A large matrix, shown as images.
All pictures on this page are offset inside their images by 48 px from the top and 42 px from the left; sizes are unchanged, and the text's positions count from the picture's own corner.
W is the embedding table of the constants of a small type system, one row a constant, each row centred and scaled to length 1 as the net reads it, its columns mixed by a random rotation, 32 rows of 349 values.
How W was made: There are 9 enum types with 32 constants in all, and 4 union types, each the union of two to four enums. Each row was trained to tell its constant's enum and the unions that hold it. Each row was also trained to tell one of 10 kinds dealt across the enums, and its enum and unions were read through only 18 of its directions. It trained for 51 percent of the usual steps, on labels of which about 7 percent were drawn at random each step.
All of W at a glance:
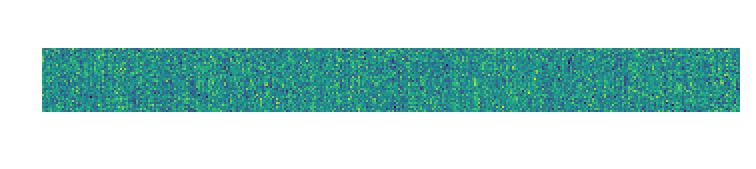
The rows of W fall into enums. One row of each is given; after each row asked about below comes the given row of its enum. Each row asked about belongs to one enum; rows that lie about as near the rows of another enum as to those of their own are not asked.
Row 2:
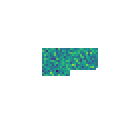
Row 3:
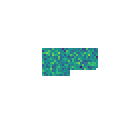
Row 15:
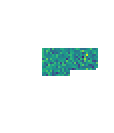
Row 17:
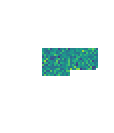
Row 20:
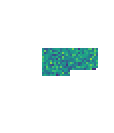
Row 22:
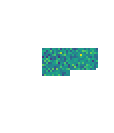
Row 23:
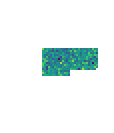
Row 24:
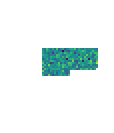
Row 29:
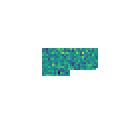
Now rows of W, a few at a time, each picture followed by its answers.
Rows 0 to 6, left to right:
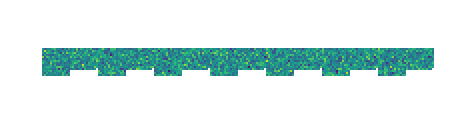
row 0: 3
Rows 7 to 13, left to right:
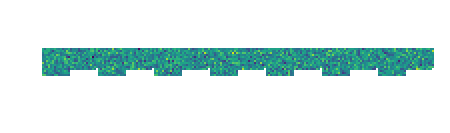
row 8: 20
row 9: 15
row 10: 22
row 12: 20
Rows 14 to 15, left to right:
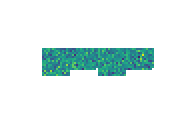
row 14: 3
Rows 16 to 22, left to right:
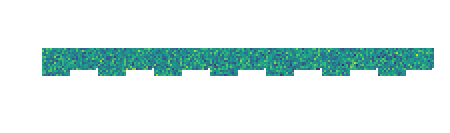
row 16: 15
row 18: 17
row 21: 3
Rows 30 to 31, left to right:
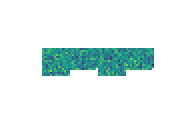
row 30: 15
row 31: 29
